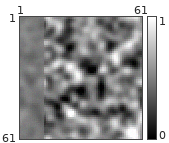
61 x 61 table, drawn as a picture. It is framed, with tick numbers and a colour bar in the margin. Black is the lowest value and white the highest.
The left part is calmer, up to a seam about 20% of the way across. The texture is blotchy. There are no regular stripes. No lone cell stands out from its neighbours. Neither half mirrors the other. No overall slope runs across the table. The bottom right is the ninth with the highest average.
